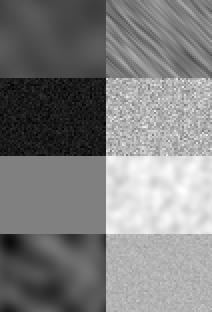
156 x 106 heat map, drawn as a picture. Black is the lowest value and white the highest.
The table splits into 4 rows of 2 panels. Panel 1,1: low, smooth, faint in contrast. Panel 1,2: middling, slanting down to the right. Panel 2,1: very low, fine-grained, faint in contrast. Panel 2,2: high, fine-grained. Panel 3,1: middling, flat. Panel 3,2: very high, blotchy, faint in contrast. Panel 4,1: low, smooth. Panel 4,2: high, fine-grained, faint in contrast.
